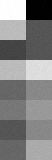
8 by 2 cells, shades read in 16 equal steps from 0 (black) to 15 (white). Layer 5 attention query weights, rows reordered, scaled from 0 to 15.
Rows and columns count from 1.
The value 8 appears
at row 5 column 2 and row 7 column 2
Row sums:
15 16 9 24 14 16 13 16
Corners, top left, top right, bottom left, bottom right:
15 0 6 10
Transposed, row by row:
15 11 4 11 6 7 5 6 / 0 5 5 13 8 9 8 10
